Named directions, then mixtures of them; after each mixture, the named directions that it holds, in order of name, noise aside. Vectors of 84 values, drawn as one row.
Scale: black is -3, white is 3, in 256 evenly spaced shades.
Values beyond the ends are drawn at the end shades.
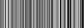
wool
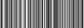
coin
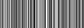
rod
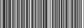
coin, rod, wool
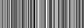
rod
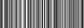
coin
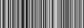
coin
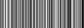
rod, wool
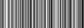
rod, wool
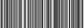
coin, wool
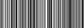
coin, rod, wool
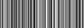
rod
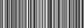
coin, rod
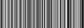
coin, wool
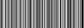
coin, wool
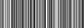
rod, wool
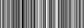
coin, rod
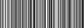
rod, wool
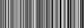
rod, wool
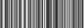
coin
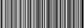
coin, wool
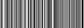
coin, rod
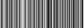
coin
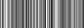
coin, rod, wool
